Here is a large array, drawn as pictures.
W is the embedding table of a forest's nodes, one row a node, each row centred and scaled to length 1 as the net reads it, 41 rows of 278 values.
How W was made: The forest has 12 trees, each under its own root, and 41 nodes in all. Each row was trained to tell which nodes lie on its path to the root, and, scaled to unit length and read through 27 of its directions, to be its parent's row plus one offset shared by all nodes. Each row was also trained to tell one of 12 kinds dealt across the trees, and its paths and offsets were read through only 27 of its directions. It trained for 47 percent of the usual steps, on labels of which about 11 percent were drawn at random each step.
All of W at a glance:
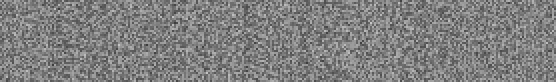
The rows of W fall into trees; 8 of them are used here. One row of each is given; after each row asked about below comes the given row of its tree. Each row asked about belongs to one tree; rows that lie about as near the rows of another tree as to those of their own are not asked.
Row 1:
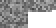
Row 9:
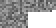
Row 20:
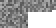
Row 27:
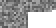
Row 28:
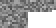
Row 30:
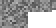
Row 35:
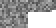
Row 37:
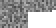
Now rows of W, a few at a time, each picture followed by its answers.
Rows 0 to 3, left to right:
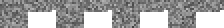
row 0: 37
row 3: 30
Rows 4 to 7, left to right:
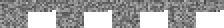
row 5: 27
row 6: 37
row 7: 28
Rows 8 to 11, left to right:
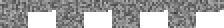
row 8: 35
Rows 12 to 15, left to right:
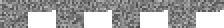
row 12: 30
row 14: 1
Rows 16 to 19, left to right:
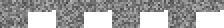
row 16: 20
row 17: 30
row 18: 28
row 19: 9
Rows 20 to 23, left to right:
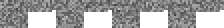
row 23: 37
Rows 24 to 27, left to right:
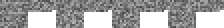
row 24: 28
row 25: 35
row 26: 27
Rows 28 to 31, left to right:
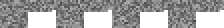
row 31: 37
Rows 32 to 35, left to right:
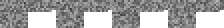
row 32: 1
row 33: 27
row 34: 20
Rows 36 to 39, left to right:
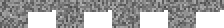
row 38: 20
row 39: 28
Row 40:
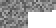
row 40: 27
